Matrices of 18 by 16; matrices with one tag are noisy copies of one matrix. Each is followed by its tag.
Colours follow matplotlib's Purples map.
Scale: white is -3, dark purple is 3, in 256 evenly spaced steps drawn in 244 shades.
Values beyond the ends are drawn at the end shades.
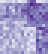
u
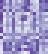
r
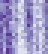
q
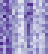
q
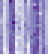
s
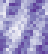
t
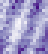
t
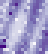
t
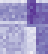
u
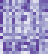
r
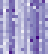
s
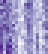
q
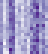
s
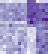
u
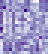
r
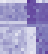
u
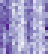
q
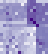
u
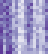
q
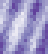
t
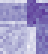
u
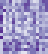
r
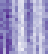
q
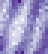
t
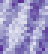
t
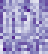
r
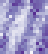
t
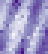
t
